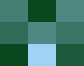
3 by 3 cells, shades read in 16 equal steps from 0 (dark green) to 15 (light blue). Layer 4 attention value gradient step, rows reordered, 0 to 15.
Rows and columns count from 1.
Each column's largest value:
6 15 7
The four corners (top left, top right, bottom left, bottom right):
6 7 0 2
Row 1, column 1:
6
